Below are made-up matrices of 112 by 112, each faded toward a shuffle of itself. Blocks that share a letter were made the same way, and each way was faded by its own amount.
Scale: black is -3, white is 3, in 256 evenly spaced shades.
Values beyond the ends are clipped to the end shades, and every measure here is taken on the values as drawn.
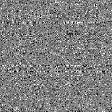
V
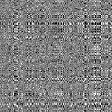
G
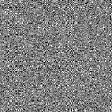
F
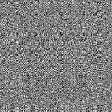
F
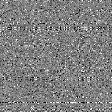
V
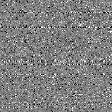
V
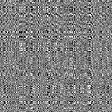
G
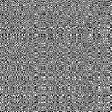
G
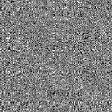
F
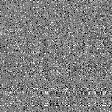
V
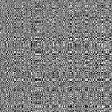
G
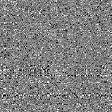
V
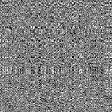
F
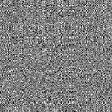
F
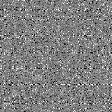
V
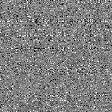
V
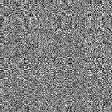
F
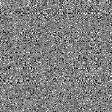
V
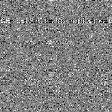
V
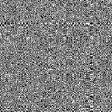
F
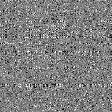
V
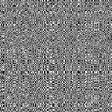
G
